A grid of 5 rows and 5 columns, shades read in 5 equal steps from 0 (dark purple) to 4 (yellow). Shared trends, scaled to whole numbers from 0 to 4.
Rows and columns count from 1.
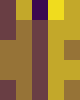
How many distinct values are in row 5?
3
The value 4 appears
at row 1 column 4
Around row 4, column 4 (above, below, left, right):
3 3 1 3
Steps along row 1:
up down up down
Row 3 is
2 2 1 3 2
